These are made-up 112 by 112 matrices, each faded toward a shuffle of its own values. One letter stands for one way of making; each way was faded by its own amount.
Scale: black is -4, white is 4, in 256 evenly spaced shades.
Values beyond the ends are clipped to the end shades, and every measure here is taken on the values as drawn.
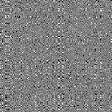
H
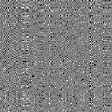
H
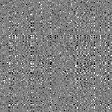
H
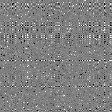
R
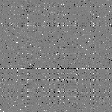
R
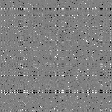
R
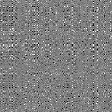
H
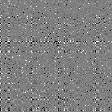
R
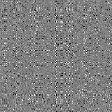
H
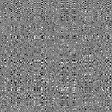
H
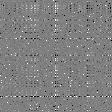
R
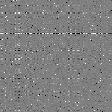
R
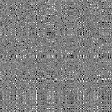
H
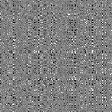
H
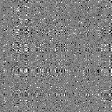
H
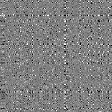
H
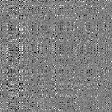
H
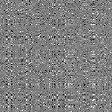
H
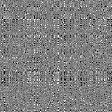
H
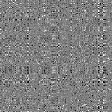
H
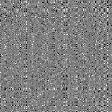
H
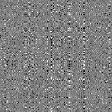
H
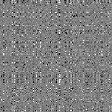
H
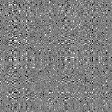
H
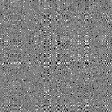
H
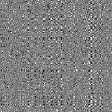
H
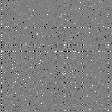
R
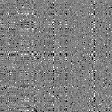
H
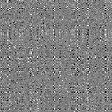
H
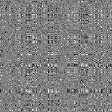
H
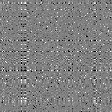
R
